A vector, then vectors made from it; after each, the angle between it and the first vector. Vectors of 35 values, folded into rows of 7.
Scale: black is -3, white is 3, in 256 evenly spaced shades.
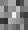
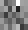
partly opposed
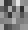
orthogonal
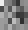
orthogonal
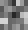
nearly opposite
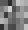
partly opposed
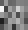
partly aligned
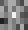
nearly parallel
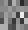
orthogonal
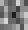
nearly opposite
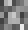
partly aligned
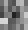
nearly opposite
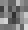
nearly opposite
